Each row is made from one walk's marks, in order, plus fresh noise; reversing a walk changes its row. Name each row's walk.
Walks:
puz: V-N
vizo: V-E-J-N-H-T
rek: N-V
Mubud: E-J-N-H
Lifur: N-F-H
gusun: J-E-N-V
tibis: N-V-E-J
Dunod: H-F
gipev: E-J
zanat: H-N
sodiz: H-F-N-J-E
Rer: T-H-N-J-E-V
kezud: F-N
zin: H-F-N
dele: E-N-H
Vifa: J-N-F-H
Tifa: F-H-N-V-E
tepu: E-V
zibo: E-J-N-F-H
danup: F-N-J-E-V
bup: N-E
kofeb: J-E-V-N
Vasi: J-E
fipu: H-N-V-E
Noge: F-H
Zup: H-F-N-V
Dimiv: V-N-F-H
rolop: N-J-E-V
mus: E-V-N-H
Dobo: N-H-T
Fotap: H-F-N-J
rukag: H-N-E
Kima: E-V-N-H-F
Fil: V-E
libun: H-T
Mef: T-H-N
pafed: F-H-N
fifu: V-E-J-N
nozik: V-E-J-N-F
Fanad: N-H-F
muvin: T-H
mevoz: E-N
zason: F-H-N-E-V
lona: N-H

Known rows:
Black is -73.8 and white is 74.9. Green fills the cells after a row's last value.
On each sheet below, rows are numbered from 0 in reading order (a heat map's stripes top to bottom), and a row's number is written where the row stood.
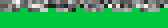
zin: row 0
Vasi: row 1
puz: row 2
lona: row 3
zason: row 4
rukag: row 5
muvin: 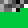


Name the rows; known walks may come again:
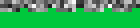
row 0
puz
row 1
rukag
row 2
Fotap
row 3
Noge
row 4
kofeb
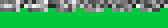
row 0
zibo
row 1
sodiz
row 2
Fanad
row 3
rolop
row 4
lona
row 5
zanat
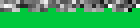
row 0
Vasi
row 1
zin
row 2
danup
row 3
mus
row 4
muvin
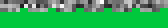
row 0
Mubud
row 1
zason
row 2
bup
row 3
fifu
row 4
pafed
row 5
Zup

